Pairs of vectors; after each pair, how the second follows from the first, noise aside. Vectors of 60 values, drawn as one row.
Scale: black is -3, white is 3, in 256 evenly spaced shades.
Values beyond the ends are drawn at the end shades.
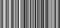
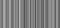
shrunk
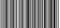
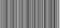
shrunk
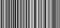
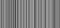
shrunk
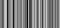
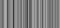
shrunk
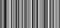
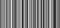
reversed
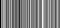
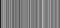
shrunk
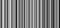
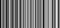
reversed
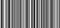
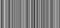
shrunk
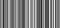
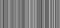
shrunk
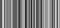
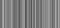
shrunk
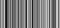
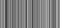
shrunk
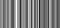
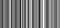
reversed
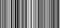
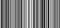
reversed
